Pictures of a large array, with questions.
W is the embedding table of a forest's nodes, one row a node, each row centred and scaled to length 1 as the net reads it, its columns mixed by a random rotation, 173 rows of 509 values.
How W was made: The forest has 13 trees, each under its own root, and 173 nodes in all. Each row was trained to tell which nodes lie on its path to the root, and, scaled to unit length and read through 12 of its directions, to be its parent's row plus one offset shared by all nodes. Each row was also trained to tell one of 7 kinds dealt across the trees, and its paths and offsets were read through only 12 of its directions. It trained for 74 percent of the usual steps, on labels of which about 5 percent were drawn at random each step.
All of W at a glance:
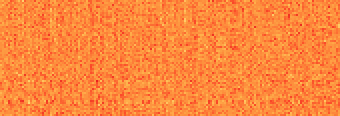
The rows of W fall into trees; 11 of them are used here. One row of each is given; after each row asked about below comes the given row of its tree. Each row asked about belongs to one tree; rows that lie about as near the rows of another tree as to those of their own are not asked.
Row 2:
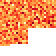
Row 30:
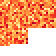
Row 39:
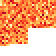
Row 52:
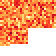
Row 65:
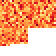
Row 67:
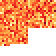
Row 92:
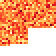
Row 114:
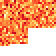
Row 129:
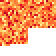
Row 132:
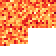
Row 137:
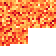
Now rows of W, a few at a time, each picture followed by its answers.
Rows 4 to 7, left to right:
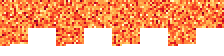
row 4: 65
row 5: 52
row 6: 39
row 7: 137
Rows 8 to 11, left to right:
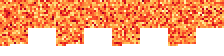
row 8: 129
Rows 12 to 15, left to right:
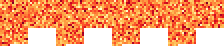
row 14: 52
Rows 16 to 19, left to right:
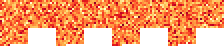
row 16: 137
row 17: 132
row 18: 137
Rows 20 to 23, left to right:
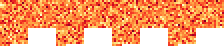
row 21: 52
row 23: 132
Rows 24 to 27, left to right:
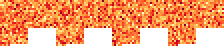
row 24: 92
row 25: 129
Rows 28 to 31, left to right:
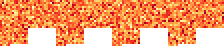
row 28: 52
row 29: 92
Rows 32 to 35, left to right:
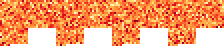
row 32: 137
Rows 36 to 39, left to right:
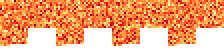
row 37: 132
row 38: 2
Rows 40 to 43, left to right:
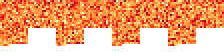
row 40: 114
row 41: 114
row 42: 65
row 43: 132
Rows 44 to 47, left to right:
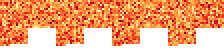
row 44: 2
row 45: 30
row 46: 2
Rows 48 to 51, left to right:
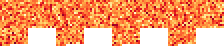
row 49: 129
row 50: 39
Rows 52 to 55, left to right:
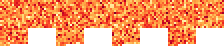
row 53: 129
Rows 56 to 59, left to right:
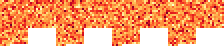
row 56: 114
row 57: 52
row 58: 30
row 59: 67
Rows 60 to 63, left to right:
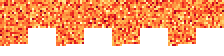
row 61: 137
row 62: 114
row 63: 67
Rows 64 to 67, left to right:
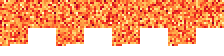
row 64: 132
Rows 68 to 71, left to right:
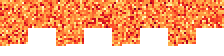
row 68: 132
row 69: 65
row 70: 52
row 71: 129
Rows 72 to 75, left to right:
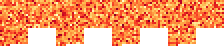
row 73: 129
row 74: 132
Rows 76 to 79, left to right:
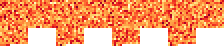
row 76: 137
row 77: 30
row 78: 65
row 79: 114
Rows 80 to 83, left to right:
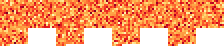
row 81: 39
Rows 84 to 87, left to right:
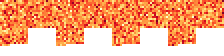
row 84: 129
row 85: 52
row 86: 39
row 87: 30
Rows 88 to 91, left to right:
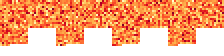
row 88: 39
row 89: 67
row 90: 132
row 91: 30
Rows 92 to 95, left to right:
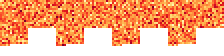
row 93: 137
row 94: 65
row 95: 67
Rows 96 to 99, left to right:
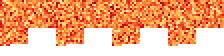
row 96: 137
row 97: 132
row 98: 52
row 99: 132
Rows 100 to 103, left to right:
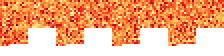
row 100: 2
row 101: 39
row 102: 114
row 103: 114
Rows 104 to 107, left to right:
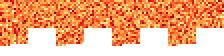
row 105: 132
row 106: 2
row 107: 39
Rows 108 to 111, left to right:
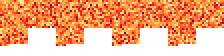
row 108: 30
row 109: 137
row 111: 92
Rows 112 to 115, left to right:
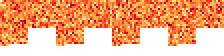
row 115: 39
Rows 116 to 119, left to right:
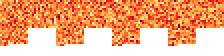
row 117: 114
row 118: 137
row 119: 132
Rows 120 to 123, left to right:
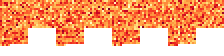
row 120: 2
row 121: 39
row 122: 65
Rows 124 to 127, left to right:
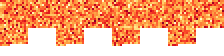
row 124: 129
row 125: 65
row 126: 65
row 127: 30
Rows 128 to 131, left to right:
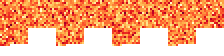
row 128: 137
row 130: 39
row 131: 65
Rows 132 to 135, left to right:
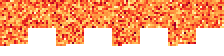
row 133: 132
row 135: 114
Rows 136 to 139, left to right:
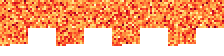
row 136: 52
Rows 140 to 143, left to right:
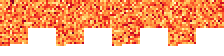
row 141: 39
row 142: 52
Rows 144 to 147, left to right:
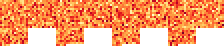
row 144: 30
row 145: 65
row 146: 129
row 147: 65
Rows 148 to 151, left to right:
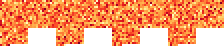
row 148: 137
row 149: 39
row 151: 114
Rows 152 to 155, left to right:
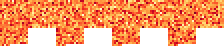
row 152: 52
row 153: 52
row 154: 67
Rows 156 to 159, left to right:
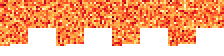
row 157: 39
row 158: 137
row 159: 65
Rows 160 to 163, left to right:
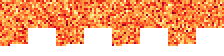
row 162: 52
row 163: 129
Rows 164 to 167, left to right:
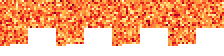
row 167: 129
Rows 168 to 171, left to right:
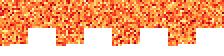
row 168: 52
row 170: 132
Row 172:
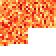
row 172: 39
